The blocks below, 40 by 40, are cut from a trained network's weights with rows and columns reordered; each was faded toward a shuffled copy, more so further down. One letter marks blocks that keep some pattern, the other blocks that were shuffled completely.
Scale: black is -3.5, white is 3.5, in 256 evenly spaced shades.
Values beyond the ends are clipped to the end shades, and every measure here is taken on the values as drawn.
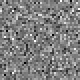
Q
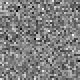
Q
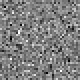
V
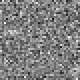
V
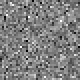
Q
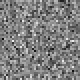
Q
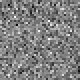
V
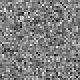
Q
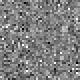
Q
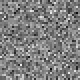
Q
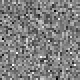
V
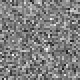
V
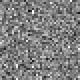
Q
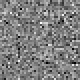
Q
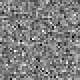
V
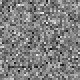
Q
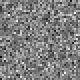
V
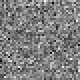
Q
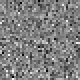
Q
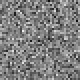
Q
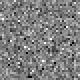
V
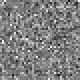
Q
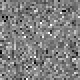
Q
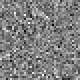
Q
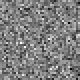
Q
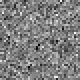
Q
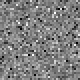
V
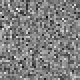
V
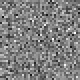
V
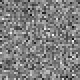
Q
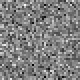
V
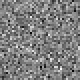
Q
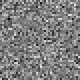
Q
